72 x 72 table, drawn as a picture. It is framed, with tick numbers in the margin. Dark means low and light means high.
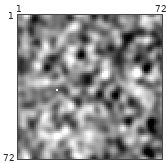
Lone odd cells: 1, higher than its neighbours. Grain: blotchy. Mirror symmetry: none. Average level on the scale: 50%.
